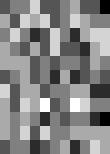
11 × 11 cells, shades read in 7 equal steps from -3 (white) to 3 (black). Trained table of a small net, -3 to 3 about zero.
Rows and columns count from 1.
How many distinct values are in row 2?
4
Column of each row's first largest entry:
11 2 4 9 4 6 10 2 11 4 4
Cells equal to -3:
2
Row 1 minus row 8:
2 -1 2 -1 4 0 0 2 3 1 3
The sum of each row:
5 -7 -4 -1 -1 6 0 -10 6 -8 2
